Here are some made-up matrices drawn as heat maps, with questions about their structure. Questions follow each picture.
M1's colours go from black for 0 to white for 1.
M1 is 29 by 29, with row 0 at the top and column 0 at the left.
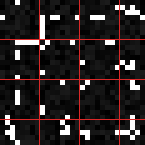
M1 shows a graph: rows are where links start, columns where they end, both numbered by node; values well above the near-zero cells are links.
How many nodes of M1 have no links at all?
0
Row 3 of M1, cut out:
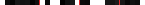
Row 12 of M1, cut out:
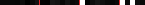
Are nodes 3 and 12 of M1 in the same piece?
no
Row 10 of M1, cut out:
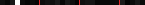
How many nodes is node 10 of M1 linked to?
1
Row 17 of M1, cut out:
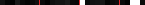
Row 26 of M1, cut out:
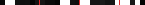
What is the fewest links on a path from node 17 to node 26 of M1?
1
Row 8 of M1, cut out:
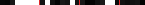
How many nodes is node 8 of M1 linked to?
9
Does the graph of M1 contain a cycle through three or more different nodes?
yes
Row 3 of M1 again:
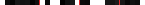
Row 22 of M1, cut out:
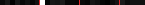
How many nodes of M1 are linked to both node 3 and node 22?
1
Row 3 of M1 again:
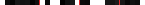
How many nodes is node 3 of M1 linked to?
9
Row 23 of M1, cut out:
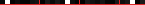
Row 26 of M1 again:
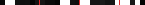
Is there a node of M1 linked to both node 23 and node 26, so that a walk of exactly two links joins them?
yes
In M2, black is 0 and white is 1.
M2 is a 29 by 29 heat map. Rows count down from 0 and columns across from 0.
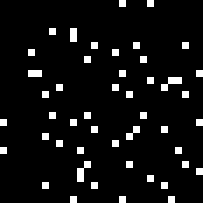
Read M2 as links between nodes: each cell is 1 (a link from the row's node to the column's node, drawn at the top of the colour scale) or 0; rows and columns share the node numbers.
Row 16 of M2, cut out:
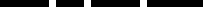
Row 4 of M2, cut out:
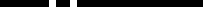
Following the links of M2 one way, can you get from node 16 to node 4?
yes
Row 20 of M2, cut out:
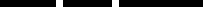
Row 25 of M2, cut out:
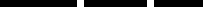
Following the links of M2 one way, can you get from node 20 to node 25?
yes
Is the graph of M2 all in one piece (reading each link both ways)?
no
